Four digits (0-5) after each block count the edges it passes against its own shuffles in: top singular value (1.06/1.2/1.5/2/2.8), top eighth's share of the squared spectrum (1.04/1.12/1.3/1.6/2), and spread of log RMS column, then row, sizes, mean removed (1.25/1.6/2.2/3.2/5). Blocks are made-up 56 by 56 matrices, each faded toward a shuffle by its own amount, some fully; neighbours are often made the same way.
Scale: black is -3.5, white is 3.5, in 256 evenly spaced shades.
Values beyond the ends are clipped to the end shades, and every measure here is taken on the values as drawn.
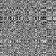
4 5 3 3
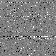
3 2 0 2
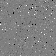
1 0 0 0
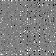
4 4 2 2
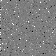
2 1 0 0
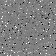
0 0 0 0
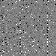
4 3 1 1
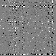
4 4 2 2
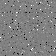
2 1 0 0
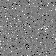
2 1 0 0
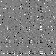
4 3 1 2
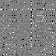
4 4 2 2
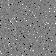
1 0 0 0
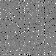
3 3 1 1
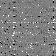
3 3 1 1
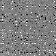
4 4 2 2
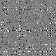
3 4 2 2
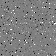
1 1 0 0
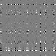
4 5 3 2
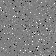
0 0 0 0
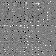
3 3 2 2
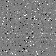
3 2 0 1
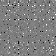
4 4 2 2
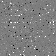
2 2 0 0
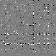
4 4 2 2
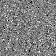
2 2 0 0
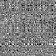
4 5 2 3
